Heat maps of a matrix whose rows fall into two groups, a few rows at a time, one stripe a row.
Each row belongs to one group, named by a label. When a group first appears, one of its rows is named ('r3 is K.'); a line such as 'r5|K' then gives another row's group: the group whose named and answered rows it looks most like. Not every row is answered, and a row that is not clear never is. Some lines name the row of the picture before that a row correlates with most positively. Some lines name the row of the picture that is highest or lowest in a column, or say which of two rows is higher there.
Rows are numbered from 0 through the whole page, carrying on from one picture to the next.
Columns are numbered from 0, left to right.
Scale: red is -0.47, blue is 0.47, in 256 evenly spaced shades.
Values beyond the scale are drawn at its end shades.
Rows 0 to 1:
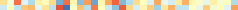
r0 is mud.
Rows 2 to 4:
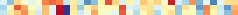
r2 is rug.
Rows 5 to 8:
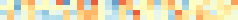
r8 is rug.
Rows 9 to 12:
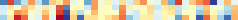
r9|rug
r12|mud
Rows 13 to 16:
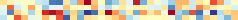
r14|rug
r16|mud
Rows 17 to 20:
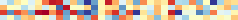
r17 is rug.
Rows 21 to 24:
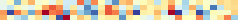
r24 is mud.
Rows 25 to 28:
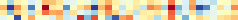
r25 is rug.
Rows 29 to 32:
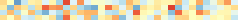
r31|rug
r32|mud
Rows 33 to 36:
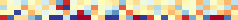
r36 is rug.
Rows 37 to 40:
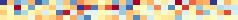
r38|mud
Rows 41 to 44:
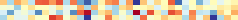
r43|rug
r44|rug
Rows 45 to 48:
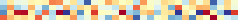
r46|rug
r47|mud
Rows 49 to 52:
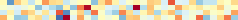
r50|rug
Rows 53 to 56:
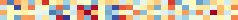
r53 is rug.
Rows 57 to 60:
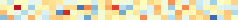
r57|rug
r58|mud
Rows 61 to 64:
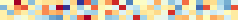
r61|mud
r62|mud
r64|rug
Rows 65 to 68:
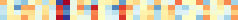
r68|mud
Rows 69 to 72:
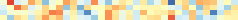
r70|mud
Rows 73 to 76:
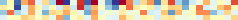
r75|rug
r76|mud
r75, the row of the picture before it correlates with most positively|69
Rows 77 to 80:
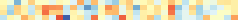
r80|mud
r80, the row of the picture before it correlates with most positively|76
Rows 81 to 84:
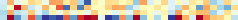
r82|mud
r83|rug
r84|rug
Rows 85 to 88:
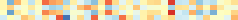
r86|rug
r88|mud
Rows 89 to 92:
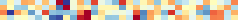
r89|mud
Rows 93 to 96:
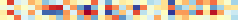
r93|rug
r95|rug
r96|mud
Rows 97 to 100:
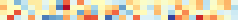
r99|mud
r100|rug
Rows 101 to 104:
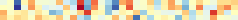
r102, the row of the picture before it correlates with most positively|97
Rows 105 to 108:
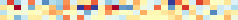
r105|rug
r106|mud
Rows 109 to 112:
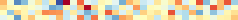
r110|rug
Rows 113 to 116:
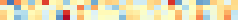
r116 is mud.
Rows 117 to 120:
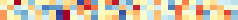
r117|mud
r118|rug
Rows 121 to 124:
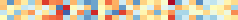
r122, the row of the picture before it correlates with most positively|120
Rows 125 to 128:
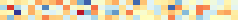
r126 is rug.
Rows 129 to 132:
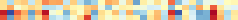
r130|rug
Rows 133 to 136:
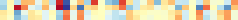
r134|mud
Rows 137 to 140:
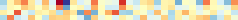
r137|mud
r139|mud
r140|rug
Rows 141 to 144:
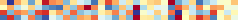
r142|rug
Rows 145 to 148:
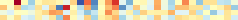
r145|mud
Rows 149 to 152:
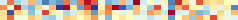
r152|rug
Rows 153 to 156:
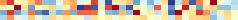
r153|rug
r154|mud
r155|rug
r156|rug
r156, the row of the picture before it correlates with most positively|149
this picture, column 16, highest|155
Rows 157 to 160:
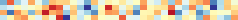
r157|rug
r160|mud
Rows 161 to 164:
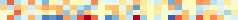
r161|rug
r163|mud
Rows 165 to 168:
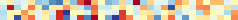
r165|rug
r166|rug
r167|mud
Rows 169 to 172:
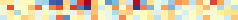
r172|mud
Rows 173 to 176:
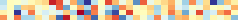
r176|mud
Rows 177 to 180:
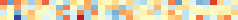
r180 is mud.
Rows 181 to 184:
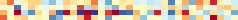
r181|rug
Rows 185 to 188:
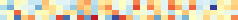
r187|mud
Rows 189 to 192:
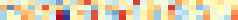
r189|rug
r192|mud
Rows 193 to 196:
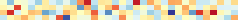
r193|rug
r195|rug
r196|mud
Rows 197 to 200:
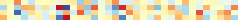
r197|mud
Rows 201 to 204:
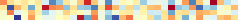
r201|rug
